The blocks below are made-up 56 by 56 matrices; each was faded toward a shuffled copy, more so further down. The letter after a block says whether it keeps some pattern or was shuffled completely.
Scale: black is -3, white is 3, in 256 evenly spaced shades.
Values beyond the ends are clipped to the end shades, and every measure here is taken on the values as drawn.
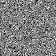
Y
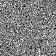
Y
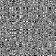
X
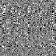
X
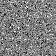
Y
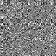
X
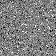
Y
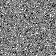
Y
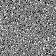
Y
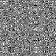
X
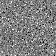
Y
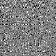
X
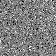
Y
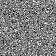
Y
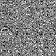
X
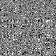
X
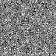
X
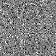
X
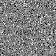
X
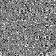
X
